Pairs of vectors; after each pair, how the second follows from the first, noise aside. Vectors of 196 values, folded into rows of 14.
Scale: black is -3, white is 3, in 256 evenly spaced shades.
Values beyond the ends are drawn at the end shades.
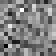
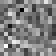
negated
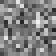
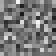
sign-scrambled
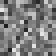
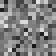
sign-scrambled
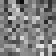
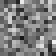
sign-scrambled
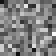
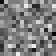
sign-scrambled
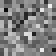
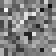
negated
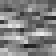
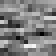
negated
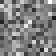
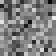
negated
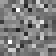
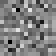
negated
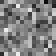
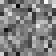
negated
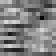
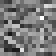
sign-scrambled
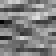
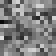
sign-scrambled
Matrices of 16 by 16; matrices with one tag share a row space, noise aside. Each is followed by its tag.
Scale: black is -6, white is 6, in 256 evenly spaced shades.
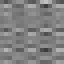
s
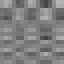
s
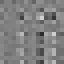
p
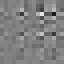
p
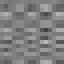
s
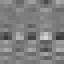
s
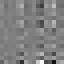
p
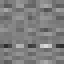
s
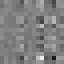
p
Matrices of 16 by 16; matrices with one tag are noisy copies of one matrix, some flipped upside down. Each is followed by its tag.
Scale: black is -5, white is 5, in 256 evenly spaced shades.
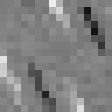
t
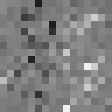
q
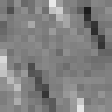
t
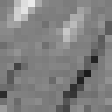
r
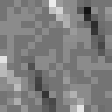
t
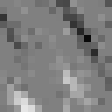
r
